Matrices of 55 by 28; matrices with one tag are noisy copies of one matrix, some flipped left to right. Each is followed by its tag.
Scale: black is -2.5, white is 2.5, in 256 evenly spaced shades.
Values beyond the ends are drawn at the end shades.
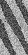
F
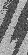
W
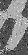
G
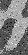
G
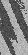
W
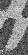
G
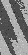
W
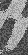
G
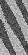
F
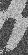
G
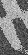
G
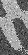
G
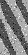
F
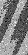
W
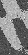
G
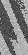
W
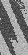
W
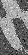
G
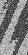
W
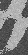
G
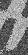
G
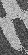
G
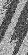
W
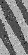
F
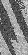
W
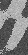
G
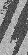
W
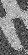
G
